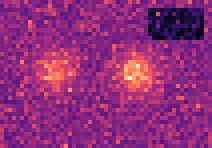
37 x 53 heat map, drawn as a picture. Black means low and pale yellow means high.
Odd patch: lower, in the top right. Ninth with the lowest average: top right. Bumps: two.
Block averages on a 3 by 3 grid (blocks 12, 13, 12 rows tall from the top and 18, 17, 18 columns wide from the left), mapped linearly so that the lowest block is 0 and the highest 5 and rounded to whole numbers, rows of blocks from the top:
330
554
333
